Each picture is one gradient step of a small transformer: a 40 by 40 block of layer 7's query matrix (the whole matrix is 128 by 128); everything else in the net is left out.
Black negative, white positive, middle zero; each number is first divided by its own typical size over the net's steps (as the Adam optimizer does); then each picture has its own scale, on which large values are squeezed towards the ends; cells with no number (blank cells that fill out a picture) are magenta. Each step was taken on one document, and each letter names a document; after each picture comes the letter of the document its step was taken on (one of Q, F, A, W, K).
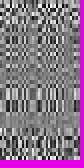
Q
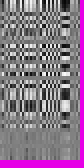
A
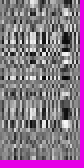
A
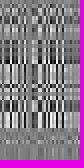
Q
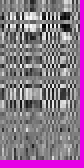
A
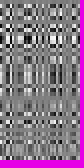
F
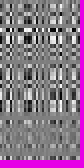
F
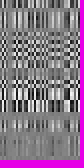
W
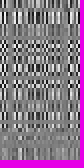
W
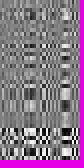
A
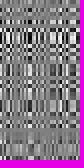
F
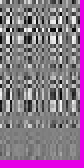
F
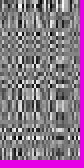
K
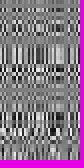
W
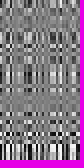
F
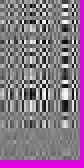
A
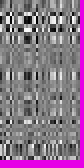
F
